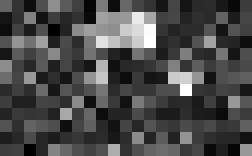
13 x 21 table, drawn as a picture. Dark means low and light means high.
Ninth with the highest average: top middle. Average level on the scale: 30%. Histogram: skewed, a long tail of high values. Slope: none. Odd patch: higher, in the top middle.
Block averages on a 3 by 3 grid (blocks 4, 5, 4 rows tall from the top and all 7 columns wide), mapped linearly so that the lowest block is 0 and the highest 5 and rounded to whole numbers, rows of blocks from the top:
1 5 0 / 1 1 2 / 1 1 0
